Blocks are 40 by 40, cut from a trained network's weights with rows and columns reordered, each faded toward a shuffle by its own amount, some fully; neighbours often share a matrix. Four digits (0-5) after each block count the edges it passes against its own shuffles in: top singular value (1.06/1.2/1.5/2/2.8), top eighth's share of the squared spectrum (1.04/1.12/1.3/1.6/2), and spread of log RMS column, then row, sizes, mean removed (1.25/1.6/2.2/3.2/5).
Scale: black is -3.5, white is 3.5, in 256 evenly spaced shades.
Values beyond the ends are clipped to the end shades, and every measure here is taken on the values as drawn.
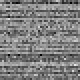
4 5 0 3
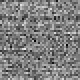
2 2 0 0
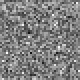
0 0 0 0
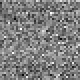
2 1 0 1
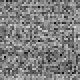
2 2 0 0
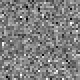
0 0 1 0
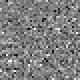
2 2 0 1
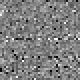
3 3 1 2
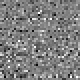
3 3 0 2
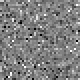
0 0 0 0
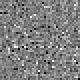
2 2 0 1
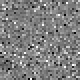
2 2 0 1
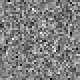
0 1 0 0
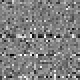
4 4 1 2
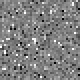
1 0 0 0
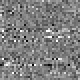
3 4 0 3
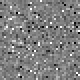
2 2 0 0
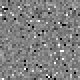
0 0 0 0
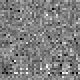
3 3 0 2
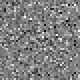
0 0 0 0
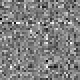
3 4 1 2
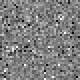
2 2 0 1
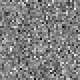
1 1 0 0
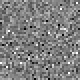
2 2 0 1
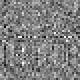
3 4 1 2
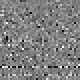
3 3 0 2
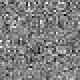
3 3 0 2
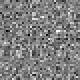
3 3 1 2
